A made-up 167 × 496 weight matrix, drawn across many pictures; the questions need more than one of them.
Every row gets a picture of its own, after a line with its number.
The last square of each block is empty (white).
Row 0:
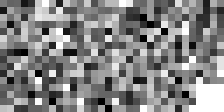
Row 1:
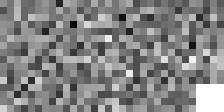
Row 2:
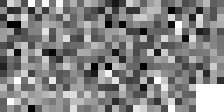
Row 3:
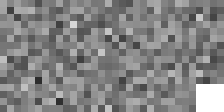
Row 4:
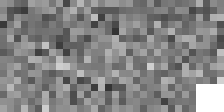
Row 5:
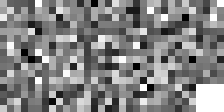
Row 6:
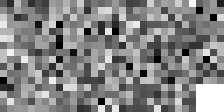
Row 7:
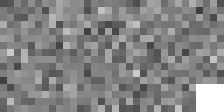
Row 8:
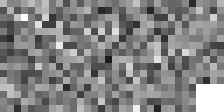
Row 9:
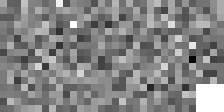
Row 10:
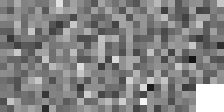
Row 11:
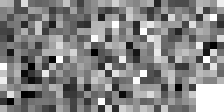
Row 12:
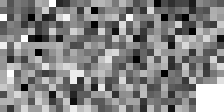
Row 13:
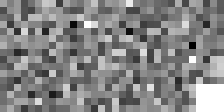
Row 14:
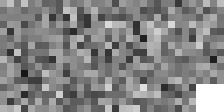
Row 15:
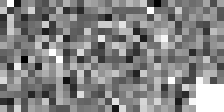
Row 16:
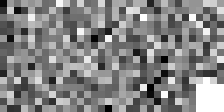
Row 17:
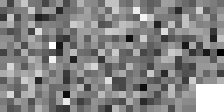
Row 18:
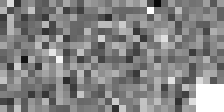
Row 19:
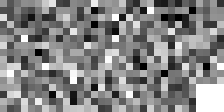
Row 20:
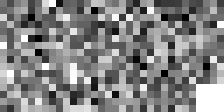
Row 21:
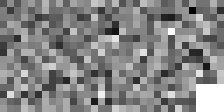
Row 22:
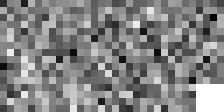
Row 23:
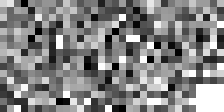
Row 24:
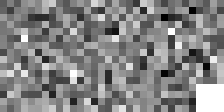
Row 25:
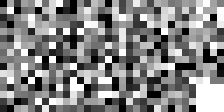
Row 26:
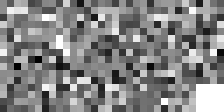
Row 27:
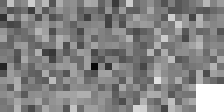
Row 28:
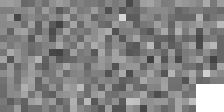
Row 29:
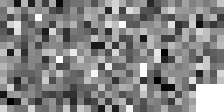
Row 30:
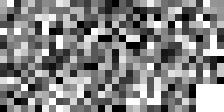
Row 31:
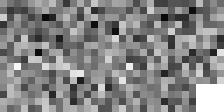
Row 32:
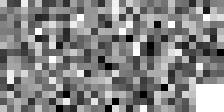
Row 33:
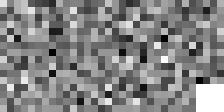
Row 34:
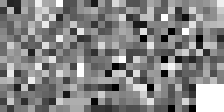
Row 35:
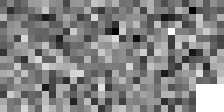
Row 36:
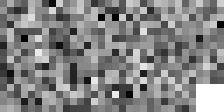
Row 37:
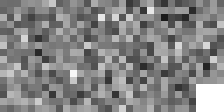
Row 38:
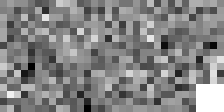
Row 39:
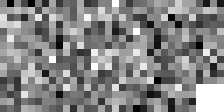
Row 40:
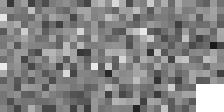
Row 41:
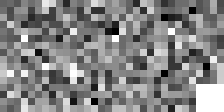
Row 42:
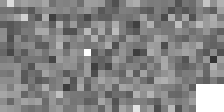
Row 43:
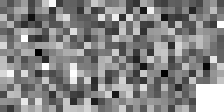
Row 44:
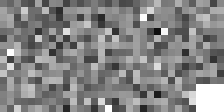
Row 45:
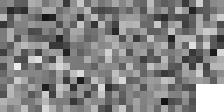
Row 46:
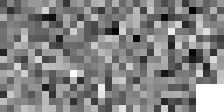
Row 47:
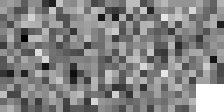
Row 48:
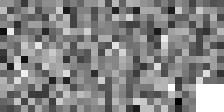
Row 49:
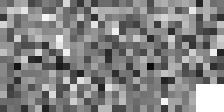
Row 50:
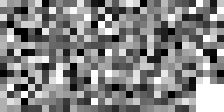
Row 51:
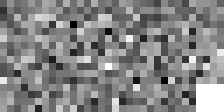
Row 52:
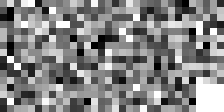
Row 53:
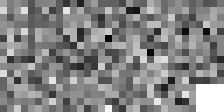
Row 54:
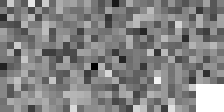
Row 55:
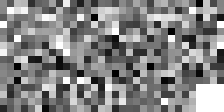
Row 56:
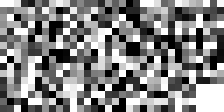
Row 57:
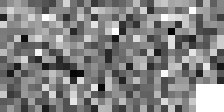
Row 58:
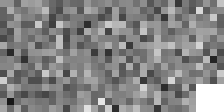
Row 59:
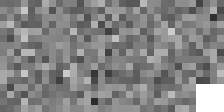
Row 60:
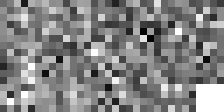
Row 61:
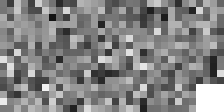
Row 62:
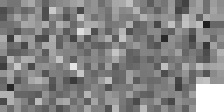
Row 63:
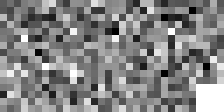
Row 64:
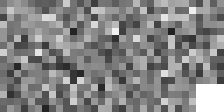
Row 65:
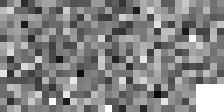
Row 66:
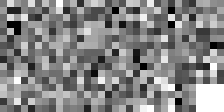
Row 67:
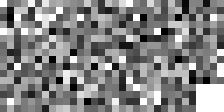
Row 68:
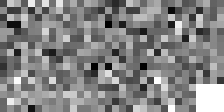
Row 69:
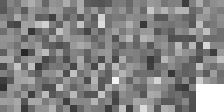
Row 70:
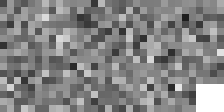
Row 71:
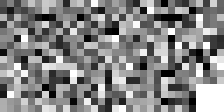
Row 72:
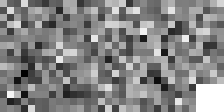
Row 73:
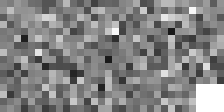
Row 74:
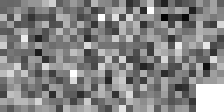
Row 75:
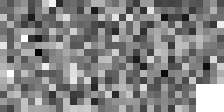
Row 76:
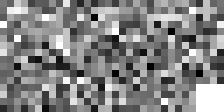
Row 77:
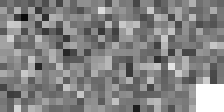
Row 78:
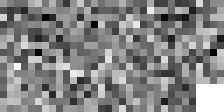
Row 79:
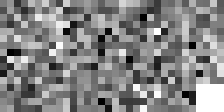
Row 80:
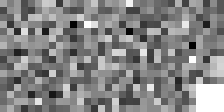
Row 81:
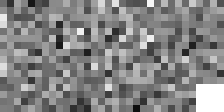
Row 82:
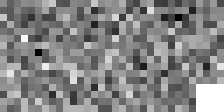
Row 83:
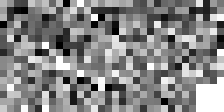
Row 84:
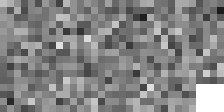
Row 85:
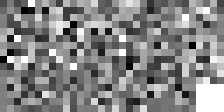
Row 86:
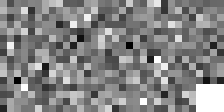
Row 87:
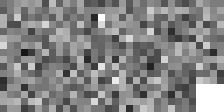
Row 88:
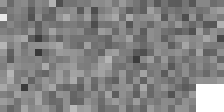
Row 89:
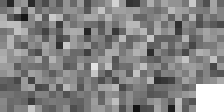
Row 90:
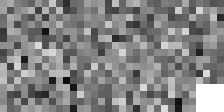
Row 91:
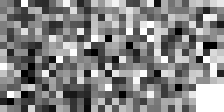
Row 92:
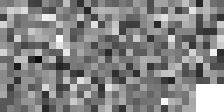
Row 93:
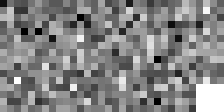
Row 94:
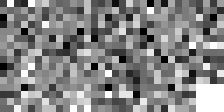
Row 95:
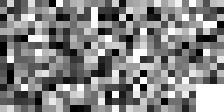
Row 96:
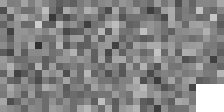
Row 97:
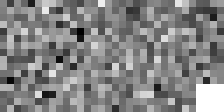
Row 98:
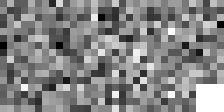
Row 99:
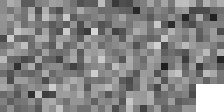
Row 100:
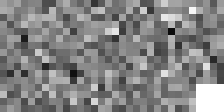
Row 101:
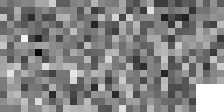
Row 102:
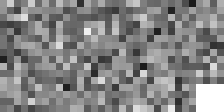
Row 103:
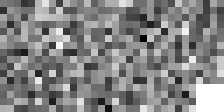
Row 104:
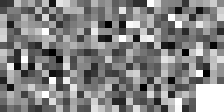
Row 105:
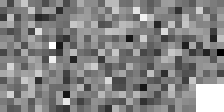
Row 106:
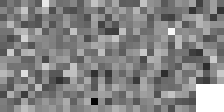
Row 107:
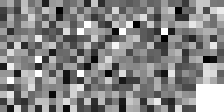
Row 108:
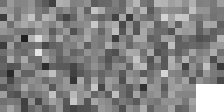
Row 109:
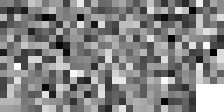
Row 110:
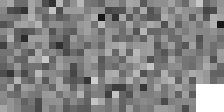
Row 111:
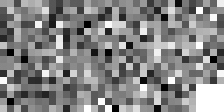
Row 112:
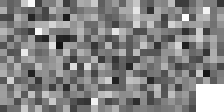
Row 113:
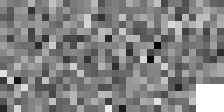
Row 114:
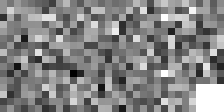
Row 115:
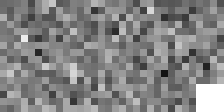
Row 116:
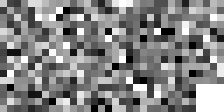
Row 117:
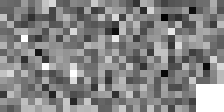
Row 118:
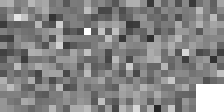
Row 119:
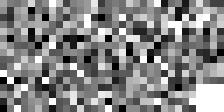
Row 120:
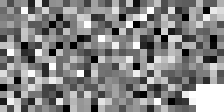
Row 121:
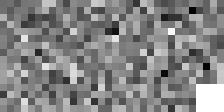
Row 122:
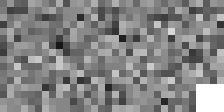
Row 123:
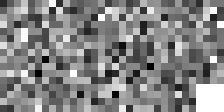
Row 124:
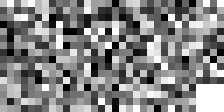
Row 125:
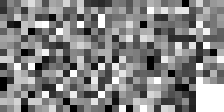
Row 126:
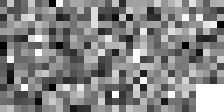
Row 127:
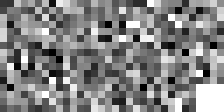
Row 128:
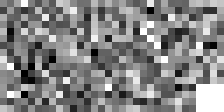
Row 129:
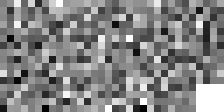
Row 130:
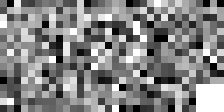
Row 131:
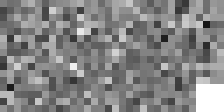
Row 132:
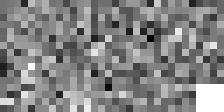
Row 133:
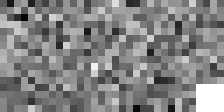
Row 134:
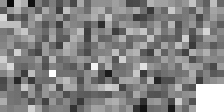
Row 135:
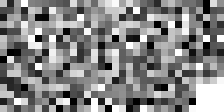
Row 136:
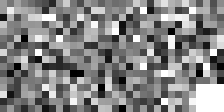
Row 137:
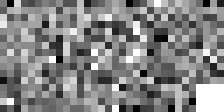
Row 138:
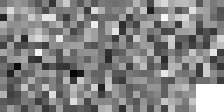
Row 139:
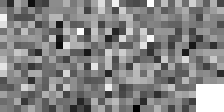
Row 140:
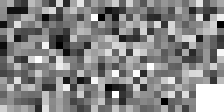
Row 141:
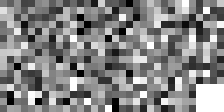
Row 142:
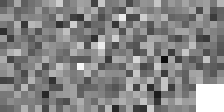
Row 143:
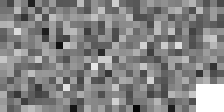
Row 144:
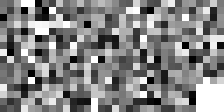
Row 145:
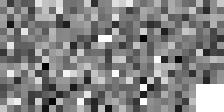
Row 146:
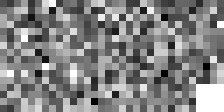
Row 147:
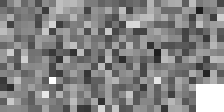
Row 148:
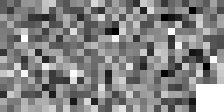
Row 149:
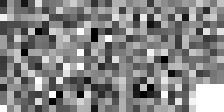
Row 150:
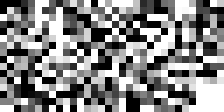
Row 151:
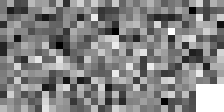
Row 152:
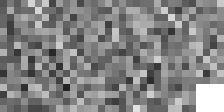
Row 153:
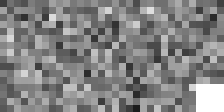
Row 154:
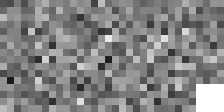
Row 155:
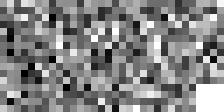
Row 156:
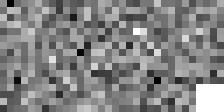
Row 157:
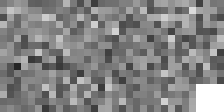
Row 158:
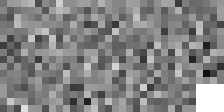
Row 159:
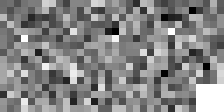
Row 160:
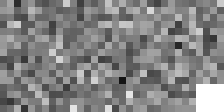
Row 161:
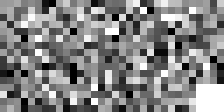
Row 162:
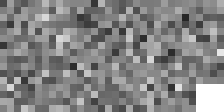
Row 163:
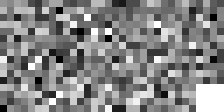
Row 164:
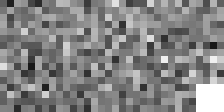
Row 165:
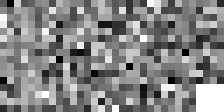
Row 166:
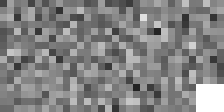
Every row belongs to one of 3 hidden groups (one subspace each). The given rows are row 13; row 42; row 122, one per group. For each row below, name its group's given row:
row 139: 42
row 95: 122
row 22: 42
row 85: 13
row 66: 42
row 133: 42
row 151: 122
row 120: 13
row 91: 42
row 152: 42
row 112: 13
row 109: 122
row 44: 13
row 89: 42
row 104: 42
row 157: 122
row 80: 13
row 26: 122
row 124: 42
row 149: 13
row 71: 122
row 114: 122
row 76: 122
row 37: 122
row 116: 13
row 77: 42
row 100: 122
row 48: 42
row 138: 122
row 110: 122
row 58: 42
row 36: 122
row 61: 42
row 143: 42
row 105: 13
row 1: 13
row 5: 13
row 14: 42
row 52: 13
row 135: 13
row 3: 13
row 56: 13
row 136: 122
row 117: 122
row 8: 42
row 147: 42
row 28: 13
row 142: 13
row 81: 42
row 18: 42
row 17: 13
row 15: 42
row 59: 122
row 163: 13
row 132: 42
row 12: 122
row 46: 122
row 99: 13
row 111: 42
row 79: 13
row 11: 42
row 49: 122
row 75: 122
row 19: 122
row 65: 13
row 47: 122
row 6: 42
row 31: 122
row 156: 42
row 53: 13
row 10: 13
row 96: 42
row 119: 13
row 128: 42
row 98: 122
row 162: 13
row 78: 122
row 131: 13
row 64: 122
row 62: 13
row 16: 13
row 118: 42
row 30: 13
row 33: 13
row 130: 42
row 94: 42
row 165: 42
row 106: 122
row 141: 13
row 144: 13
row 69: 122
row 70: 13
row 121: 122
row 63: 122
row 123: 122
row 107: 13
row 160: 42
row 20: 122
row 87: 122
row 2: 42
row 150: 13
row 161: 122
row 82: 122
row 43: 122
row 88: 122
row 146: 122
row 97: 13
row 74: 122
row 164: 42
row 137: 42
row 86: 13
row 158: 13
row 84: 13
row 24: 122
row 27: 42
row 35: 122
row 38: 42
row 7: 42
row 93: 13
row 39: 42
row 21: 122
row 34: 13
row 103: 13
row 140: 122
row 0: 13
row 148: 122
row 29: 42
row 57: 122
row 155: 42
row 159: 122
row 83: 122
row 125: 122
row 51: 13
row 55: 122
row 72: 42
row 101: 122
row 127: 42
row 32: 13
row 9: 13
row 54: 42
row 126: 122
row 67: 13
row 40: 42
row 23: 13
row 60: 42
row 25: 13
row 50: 122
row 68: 42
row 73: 122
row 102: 42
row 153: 42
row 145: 13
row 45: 122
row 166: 13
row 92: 122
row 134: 42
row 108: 122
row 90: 42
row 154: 13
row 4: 122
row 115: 122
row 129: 13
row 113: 13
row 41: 122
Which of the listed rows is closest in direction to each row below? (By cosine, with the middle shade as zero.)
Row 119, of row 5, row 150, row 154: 5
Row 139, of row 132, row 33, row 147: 147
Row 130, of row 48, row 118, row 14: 48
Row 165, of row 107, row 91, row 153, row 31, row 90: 153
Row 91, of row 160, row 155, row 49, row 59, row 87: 155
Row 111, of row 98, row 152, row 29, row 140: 29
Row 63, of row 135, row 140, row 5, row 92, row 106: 106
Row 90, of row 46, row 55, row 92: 46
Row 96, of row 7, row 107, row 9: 9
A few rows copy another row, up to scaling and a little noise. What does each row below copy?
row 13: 80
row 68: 2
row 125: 69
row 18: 15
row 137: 130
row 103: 0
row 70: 162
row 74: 37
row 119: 113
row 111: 58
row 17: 105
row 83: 4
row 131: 62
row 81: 139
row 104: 127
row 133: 89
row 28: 56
